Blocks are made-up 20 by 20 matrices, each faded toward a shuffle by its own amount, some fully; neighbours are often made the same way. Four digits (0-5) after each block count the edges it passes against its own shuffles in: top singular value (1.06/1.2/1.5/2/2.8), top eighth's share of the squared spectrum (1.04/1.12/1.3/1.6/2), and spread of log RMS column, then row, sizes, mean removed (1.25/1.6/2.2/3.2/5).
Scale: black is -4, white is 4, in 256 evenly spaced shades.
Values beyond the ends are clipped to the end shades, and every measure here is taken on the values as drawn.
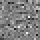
2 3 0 0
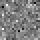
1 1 0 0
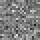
1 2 0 0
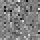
1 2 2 0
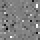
2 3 1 0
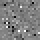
1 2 0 0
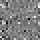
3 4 1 1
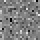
0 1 1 0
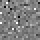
0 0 0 0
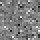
0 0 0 0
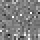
2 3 0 0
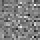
3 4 1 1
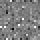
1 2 0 1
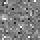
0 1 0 0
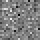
0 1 0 0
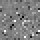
0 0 0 0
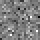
1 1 0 0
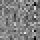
2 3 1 0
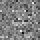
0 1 0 0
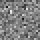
0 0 0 0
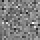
0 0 0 0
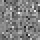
0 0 1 0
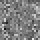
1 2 2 0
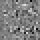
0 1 1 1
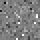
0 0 0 0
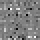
2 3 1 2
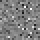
1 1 0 0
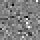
1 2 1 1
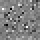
0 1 0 1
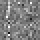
2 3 1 0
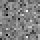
1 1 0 0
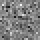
1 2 0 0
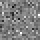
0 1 0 0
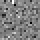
1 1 0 0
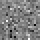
1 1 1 0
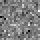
0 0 0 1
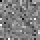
1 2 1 1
